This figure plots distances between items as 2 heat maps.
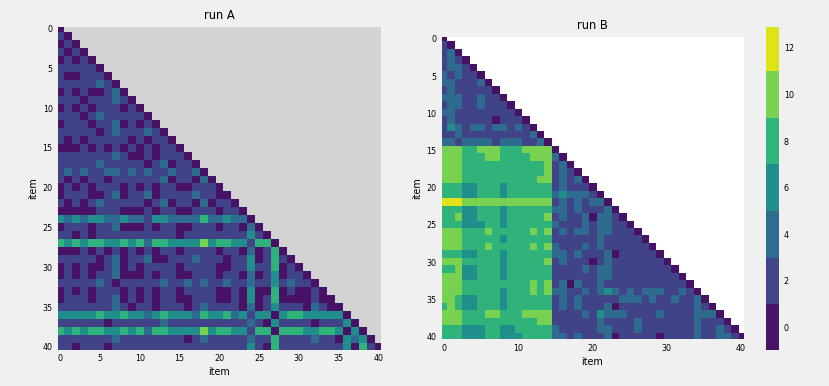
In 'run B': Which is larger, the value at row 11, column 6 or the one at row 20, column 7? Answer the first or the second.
the second
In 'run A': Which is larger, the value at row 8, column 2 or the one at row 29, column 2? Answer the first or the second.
the second
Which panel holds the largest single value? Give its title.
run B
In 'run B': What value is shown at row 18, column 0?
10
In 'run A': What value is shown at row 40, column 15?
2
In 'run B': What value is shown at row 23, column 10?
8
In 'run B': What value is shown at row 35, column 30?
2
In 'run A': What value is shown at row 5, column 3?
2
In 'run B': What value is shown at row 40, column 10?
6
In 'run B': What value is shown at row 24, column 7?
8
